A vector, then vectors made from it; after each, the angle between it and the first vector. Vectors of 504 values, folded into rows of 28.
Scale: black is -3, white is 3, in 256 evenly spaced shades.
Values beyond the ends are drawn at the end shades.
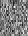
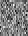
partly opposed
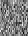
nearly opposite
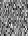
partly aligned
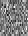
nearly parallel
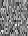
partly aligned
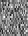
orthogonal
